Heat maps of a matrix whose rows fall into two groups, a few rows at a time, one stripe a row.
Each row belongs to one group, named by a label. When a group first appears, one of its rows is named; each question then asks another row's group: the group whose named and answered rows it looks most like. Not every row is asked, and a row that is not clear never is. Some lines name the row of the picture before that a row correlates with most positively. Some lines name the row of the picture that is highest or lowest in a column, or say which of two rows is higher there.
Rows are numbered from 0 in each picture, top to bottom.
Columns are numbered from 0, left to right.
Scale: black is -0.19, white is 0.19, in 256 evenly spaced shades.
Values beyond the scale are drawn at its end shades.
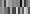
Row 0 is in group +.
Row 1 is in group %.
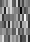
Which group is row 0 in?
%
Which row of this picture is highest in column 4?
0
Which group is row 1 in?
+
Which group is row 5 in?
+
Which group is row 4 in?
%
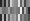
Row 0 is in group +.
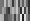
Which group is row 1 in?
+
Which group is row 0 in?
%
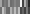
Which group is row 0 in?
%
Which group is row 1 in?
+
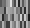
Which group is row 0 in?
%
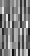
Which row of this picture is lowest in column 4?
2
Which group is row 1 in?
+
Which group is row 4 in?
%
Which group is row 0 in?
+
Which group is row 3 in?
+
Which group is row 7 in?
%
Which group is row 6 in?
%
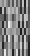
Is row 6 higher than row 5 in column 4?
No
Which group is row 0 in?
+
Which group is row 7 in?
%
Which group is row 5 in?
%
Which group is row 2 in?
%
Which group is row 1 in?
+
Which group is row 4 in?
+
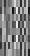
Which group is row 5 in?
%
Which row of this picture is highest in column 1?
2
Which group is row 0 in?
+
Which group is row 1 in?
%
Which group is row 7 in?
+
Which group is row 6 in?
+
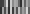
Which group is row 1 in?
+
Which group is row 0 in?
+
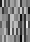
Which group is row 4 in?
+
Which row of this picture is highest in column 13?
3
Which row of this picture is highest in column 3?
5
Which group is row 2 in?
+
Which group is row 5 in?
+
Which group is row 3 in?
+
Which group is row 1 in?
%
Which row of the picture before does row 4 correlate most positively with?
1
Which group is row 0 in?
+
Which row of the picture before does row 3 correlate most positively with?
0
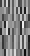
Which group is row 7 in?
+
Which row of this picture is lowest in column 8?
1
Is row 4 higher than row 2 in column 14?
Yes
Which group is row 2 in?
%
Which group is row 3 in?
+
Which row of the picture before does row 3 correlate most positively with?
5
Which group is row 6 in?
%
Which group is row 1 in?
+
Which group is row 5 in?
%
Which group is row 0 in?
+
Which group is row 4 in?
+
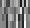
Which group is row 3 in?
%
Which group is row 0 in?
+
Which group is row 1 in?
%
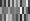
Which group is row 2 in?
+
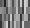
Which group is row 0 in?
%
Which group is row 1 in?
%
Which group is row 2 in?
+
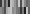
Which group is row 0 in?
+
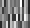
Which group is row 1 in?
%
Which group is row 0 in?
%
